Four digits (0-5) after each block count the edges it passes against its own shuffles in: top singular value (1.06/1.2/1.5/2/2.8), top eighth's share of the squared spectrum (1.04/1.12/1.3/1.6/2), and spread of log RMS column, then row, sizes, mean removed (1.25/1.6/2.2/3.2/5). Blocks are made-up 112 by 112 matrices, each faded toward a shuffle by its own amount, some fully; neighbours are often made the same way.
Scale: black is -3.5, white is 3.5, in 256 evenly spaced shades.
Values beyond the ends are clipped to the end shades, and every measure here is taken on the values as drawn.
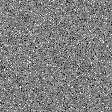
1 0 0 0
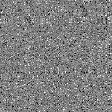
4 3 2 2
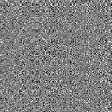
5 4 3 3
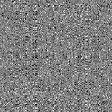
4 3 2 2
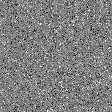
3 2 0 0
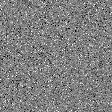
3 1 0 0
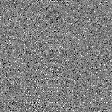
4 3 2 1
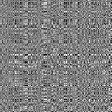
5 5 4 4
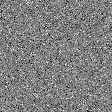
1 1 0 0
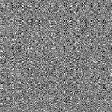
4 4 3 3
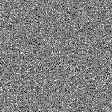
3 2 1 1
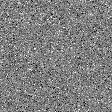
1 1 0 0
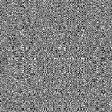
4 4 3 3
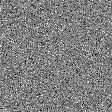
1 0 0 0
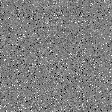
1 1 1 0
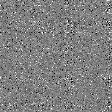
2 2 2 2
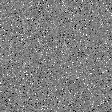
0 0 0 0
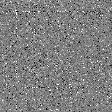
1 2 2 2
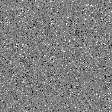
1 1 1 1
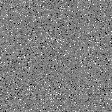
1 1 1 1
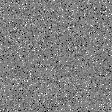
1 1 1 1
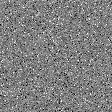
1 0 0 0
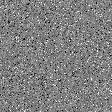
0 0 0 0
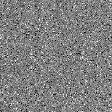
4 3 2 1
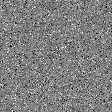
2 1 0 0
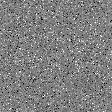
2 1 0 0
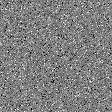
2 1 0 0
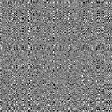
5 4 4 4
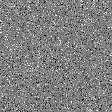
2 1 0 0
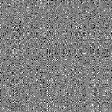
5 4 3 3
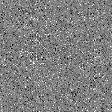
3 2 1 1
